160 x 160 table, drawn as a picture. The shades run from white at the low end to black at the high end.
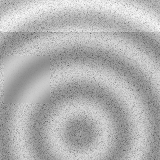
Rings spread out from the bottom middle. The middle left is the smoothest part. A horizontal seam about 20% of the way down splits the table, and the bottom part is higher. The values follow a bell shape. On average the colour sits 30% of the way up the scale. An odd patch, calmer than its surroundings, sits in the middle left.
